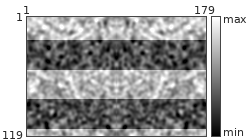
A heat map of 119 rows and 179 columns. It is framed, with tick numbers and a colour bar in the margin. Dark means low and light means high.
It is mirror symmetric from left to right. No lone cell stands out from its neighbours. Stripes running across repeat 2 times from top to bottom. Overall the values sit about 50% of the way up the scale.
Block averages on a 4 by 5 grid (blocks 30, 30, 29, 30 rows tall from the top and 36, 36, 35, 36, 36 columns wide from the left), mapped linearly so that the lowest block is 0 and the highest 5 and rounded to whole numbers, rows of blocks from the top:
55455 / 01010 / 44444 / 00000
